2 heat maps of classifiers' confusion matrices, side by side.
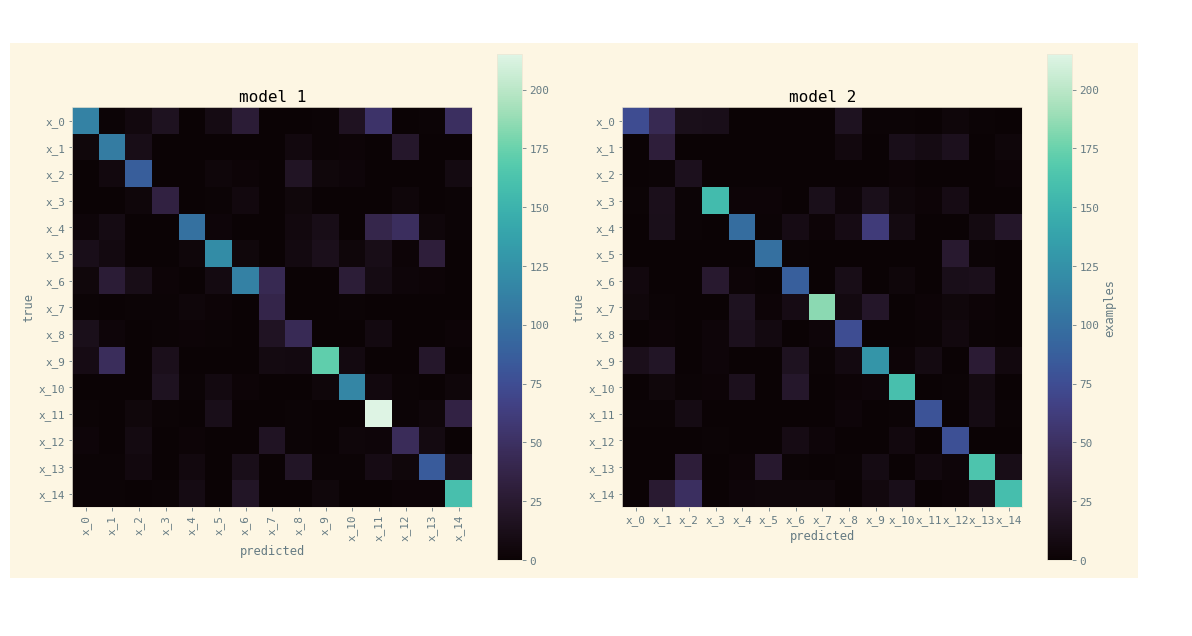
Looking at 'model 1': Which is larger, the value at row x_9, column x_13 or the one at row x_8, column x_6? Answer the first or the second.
the first
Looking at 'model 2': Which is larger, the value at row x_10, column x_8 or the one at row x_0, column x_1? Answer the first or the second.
the second
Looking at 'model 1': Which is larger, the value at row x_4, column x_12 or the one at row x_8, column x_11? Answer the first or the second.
the first
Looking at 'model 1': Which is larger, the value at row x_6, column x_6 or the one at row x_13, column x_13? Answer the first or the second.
the first
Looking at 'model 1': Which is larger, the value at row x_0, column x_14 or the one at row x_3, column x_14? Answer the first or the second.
the first
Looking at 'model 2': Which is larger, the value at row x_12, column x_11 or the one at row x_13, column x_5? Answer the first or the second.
the second
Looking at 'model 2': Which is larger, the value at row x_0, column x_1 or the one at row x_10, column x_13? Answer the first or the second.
the first
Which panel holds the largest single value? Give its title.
model 1
